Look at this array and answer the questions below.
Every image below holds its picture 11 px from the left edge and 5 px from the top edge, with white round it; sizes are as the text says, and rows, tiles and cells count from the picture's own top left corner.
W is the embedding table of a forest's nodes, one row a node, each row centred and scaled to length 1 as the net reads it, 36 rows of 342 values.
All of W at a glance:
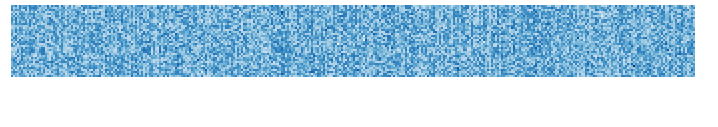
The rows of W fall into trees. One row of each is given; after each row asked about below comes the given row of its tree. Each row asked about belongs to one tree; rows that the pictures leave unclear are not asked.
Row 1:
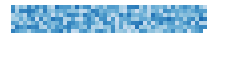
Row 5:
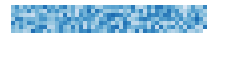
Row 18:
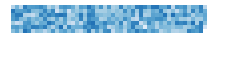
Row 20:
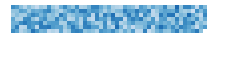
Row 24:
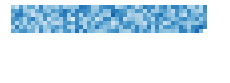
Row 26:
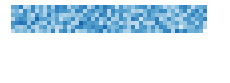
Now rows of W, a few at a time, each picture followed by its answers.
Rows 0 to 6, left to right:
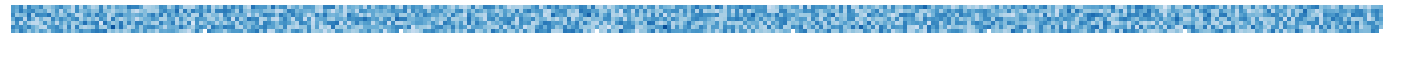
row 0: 1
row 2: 20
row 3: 5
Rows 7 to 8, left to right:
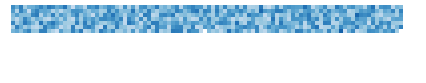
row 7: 20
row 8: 20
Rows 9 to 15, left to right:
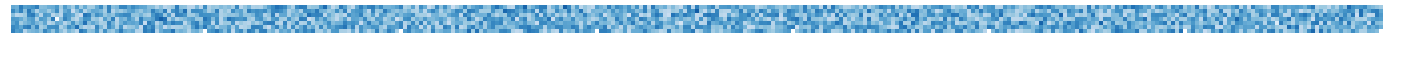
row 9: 1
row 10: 24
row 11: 24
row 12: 1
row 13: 20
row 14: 18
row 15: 1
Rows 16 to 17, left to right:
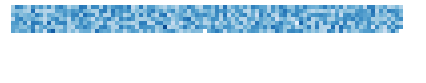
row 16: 26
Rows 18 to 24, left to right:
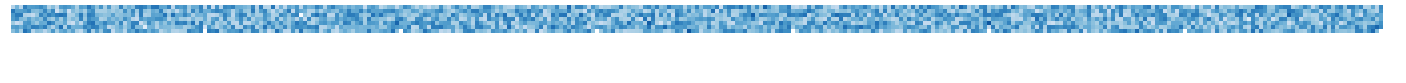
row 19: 1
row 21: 18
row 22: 18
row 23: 18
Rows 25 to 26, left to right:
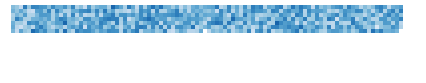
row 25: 5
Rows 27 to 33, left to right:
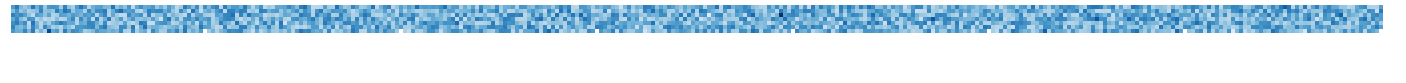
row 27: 26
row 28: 20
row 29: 5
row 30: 26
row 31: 1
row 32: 5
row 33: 26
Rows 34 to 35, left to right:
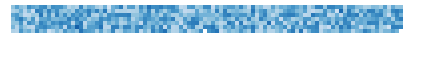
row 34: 5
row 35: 1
